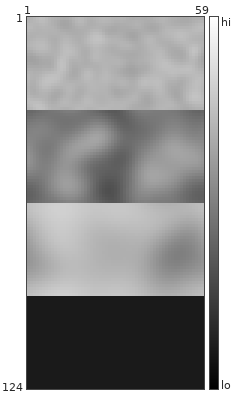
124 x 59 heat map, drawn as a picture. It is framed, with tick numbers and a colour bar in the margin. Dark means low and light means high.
The table splits into 4 rows of 1 panel. Panel 1,1: high, blotchy, faint in contrast. Panel 2,1: middling, smooth. Panel 3,1: high, smooth. Panel 4,1: very low, flat.
